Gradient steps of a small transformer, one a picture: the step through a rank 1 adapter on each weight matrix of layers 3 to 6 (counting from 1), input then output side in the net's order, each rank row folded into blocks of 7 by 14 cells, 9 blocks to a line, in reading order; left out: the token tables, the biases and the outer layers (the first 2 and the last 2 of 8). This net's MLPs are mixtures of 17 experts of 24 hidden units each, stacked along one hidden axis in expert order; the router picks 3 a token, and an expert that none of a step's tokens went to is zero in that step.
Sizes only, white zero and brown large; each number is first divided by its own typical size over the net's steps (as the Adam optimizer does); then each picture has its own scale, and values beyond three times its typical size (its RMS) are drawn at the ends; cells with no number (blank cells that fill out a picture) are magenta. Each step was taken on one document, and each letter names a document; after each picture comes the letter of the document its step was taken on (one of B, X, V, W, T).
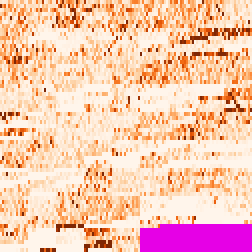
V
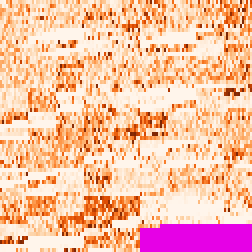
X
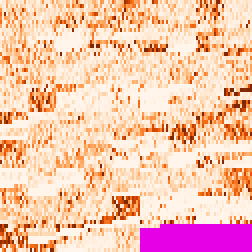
V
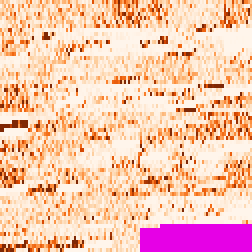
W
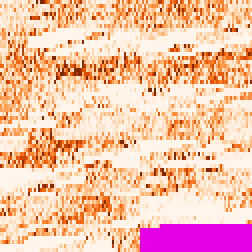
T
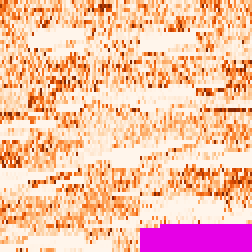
X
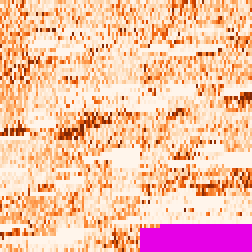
T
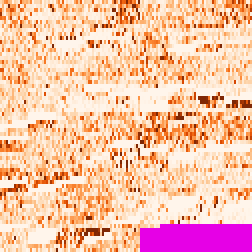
W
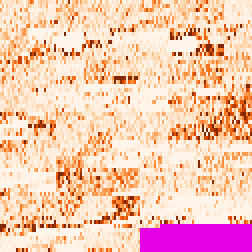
V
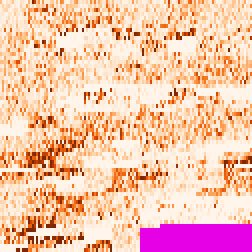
W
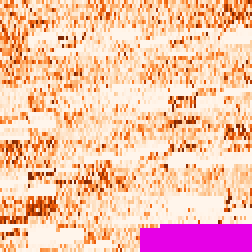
X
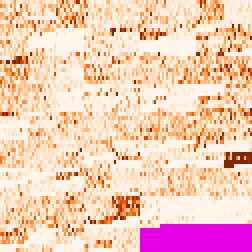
V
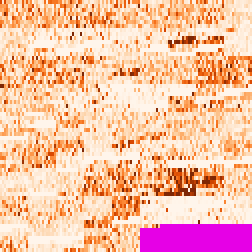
T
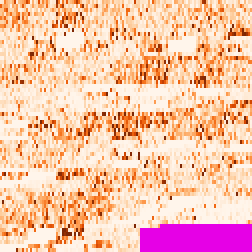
V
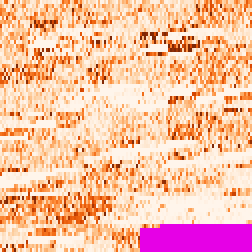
T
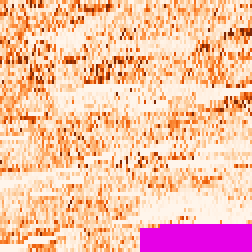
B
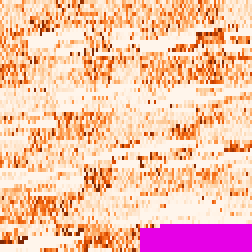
B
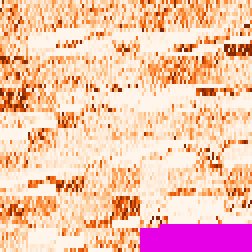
X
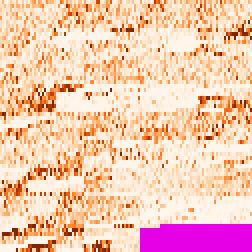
V
